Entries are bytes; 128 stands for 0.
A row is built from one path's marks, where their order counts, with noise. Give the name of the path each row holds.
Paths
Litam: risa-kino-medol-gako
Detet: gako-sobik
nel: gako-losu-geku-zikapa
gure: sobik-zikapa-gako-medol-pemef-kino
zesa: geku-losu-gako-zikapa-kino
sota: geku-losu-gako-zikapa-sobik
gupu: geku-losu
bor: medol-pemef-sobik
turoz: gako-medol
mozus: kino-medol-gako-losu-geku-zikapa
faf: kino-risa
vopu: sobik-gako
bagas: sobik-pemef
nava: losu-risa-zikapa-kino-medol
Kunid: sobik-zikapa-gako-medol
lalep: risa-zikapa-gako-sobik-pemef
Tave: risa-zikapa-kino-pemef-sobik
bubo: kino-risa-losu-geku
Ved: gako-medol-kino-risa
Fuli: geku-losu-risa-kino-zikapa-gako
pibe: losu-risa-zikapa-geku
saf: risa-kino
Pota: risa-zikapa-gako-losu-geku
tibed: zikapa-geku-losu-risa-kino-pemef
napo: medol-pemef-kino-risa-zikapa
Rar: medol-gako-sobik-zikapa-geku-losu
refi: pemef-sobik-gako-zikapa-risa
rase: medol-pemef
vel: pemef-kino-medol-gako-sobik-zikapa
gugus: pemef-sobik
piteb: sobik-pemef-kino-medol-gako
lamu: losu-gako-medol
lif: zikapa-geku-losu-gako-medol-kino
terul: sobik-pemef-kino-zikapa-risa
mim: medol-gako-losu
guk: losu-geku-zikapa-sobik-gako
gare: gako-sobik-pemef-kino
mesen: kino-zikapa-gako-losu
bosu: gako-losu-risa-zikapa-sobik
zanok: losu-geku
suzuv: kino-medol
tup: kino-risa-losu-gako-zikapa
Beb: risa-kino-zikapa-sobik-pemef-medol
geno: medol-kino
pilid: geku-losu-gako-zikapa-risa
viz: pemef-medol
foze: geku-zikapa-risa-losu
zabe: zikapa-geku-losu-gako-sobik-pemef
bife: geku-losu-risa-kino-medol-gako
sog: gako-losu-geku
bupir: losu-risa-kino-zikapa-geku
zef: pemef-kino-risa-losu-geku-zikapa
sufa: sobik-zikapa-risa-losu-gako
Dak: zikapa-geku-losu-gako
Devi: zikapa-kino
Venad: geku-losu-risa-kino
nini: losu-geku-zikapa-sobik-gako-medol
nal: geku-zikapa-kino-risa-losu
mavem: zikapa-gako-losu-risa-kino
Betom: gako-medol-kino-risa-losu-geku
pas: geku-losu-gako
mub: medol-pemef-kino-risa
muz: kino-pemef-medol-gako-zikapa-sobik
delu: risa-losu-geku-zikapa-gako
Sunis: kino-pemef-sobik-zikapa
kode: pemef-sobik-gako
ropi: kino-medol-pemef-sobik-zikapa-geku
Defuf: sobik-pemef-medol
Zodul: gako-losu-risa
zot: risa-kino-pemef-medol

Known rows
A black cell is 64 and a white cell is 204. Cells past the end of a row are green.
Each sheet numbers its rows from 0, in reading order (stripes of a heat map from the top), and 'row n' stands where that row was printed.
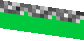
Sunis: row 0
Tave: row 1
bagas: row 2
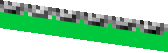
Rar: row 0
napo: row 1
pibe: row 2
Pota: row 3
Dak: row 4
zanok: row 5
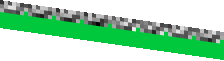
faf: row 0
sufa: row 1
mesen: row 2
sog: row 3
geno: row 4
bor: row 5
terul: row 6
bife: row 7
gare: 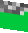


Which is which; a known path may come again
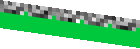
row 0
bife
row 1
ropi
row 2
viz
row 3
Tave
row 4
mesen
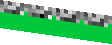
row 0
nava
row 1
turoz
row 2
zef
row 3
zesa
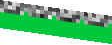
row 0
napo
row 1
rase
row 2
sufa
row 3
Venad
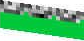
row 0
faf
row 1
mim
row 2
Sunis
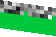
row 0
nel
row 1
suzuv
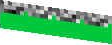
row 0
pas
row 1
geno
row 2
vel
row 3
kode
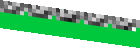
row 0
lalep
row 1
Fuli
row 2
Pota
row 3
bosu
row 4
Kunid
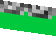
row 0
tibed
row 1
bupir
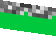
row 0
bagas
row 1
terul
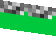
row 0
muz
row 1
Beb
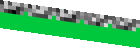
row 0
sog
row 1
mavem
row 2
pibe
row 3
bor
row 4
zabe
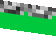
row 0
mozus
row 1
saf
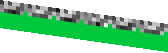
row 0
Betom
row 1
mub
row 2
foze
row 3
Defuf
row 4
tup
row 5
Ved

